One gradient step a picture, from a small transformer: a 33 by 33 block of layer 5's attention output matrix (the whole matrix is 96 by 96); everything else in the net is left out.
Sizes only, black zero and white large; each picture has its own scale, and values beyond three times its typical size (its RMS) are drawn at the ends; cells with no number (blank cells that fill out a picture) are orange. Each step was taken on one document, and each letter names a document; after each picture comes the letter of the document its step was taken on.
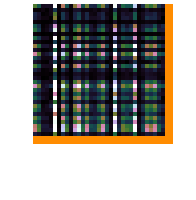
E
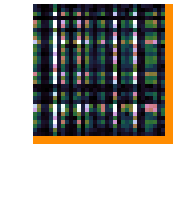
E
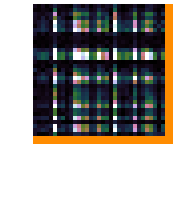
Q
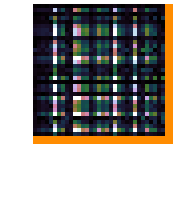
Q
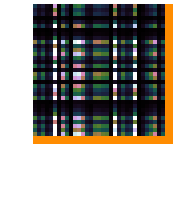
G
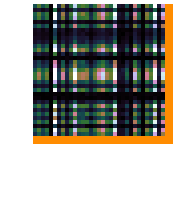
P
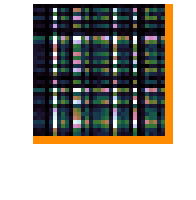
Q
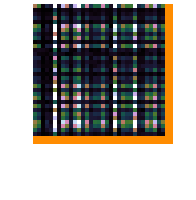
E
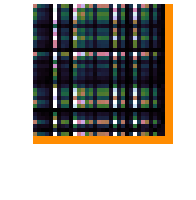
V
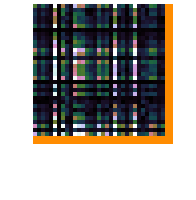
G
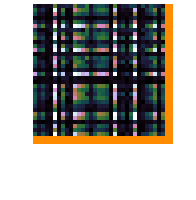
G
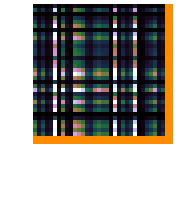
G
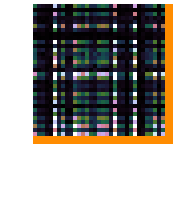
G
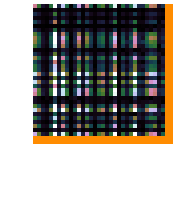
E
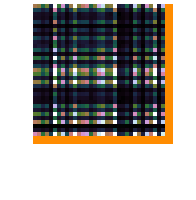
P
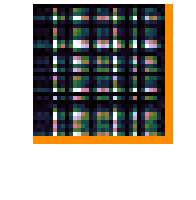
Q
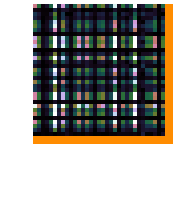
E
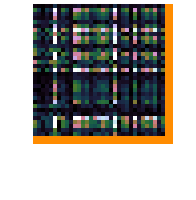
Q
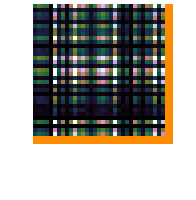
P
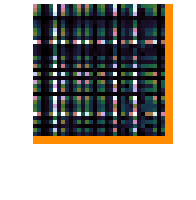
E
